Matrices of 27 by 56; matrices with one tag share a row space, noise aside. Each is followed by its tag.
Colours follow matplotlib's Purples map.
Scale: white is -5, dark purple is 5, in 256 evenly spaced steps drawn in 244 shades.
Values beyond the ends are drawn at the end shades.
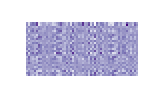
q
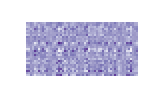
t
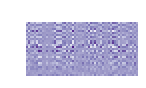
q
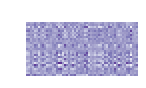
t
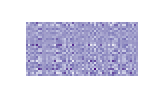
q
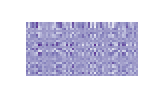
q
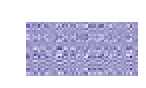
t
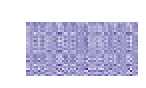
t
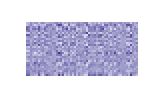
t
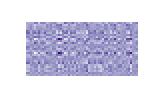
t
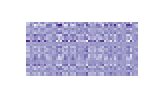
t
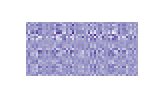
q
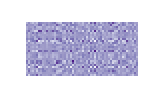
q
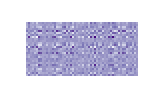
q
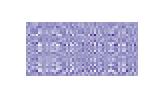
q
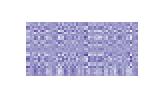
t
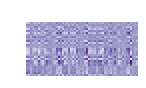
t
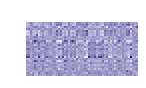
t
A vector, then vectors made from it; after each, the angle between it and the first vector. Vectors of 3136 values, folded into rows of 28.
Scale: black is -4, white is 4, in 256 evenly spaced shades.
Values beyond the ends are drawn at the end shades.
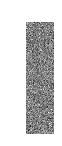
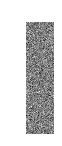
orthogonal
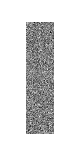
nearly parallel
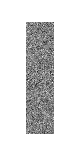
orthogonal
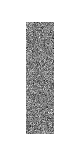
nearly parallel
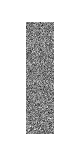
nearly opposite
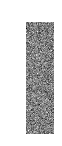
partly opposed
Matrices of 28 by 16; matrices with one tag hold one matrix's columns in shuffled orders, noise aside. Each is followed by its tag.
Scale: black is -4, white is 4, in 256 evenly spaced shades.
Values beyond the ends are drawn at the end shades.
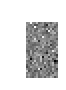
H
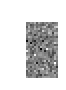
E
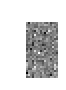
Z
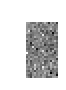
Z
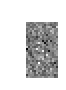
E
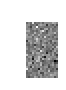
H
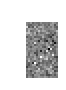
E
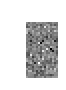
E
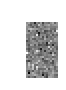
Z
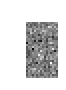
E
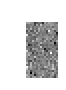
Z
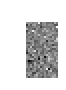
H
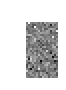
H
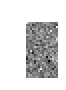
H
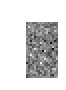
E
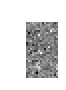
Z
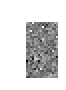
H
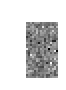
E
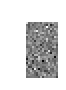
H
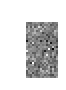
E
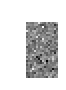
H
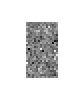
E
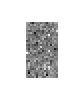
Z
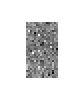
Z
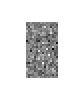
E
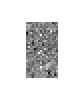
Z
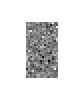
H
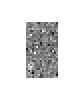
Z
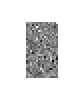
H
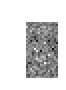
E
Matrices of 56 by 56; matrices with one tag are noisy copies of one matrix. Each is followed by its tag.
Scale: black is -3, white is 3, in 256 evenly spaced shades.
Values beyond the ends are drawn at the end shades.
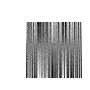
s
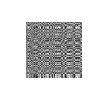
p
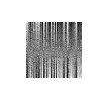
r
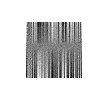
s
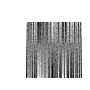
s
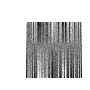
s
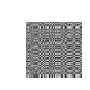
p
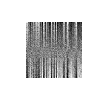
r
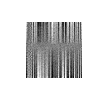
s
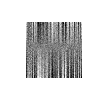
s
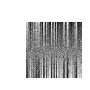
r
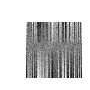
s
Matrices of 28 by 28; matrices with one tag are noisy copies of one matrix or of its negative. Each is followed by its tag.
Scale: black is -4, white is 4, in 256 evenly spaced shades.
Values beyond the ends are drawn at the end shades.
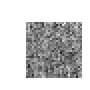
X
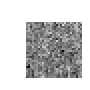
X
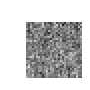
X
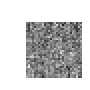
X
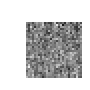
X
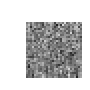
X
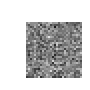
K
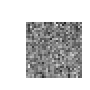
X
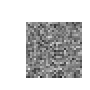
K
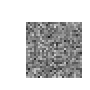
K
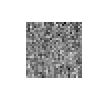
X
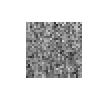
X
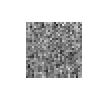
X
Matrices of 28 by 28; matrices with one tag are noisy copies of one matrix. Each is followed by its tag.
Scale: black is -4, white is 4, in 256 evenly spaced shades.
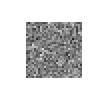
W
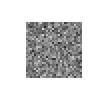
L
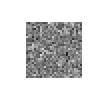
W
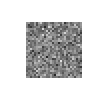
L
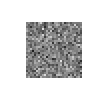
L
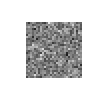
W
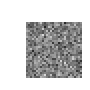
L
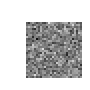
W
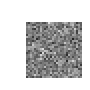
W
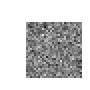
L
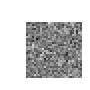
W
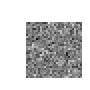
W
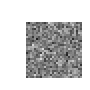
W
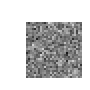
W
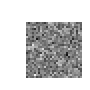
W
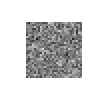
W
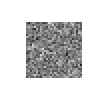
W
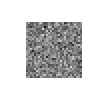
L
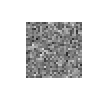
W
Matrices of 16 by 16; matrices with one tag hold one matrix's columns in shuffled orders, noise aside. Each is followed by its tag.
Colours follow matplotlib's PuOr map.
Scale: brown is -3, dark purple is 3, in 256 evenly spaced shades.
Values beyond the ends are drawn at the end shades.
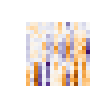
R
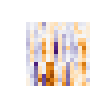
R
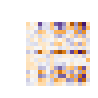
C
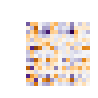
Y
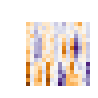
R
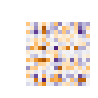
Y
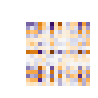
C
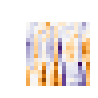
R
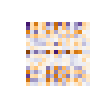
C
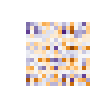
Y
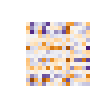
Y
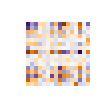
C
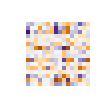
Y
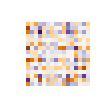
Y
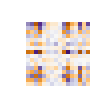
C
